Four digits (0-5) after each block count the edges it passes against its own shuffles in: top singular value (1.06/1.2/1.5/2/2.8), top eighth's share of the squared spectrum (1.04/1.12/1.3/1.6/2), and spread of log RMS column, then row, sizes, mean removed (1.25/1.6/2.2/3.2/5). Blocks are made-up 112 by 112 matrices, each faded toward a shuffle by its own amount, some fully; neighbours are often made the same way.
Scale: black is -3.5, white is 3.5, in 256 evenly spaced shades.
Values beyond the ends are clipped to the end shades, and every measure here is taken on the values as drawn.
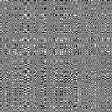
5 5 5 4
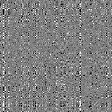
5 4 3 3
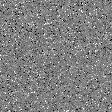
2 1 0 0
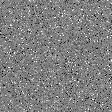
0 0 0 0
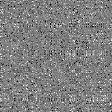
4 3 2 1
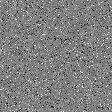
0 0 0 0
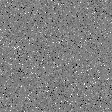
0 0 0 0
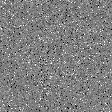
0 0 1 0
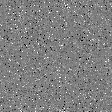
1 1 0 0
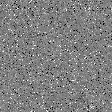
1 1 1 1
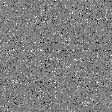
2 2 2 2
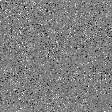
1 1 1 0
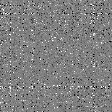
2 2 2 2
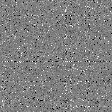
2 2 1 2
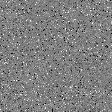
0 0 0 1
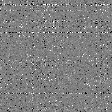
3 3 2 3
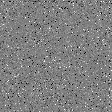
1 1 0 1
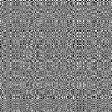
5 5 4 4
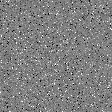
0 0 0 0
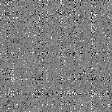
2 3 3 3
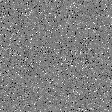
1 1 0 0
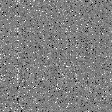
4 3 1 1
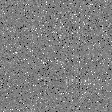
3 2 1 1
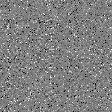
3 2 1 1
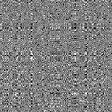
5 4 3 3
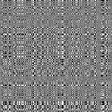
5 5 4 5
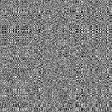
5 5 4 3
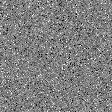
1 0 0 0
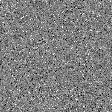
2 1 0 0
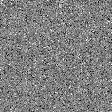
3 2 0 0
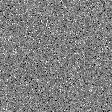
2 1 0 0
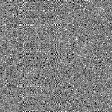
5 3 2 2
